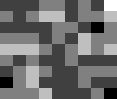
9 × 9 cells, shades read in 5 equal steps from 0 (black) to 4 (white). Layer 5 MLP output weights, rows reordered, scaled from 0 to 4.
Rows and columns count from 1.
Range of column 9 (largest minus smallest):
4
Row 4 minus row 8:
2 0 -1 0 1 0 1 1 1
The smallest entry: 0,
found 3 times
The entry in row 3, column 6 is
2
